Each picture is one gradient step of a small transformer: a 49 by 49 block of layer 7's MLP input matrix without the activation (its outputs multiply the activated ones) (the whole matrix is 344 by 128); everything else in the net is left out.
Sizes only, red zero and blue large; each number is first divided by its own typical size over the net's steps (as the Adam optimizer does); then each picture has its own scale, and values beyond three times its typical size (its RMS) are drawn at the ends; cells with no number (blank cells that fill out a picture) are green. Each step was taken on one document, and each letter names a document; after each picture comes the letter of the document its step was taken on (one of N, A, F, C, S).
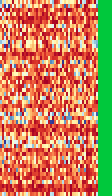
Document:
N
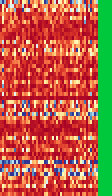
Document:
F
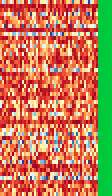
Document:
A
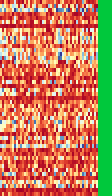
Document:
N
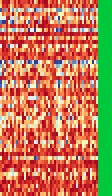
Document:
N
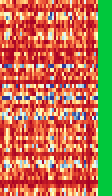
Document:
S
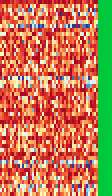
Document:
A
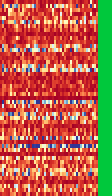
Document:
F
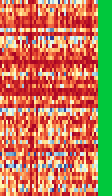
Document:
S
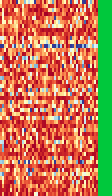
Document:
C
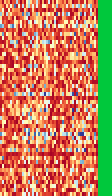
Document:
C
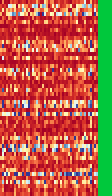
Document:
F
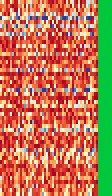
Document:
A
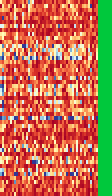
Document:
C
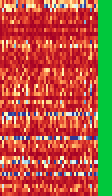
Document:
F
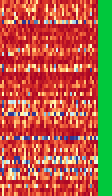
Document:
F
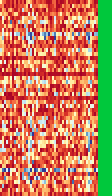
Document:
A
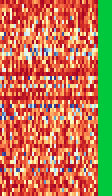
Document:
C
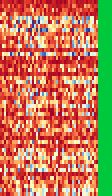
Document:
A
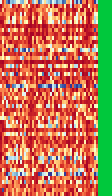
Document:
S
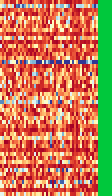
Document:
N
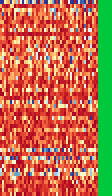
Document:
C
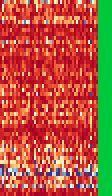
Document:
F
